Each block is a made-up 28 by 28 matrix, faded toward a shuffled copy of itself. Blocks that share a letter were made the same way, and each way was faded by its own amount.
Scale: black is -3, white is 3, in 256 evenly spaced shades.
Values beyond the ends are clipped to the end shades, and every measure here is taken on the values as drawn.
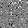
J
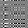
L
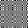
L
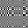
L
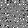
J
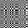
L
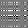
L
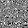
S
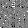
J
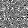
S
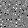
J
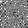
J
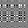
L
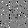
J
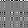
L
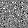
S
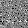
S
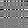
L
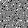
J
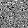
S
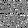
S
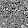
S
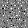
J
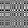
L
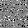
S
